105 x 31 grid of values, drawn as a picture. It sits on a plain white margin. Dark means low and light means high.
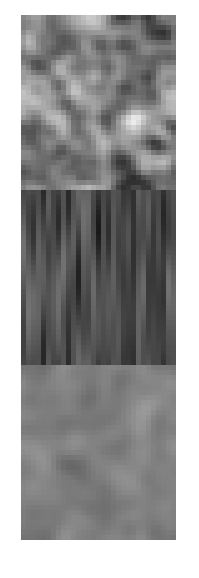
The table splits into 3 rows of 1 panel. Panel 1,1: middling, blotchy, strong in contrast. Panel 2,1: low, streaked downward. Panel 3,1: middling, blotchy, faint in contrast.
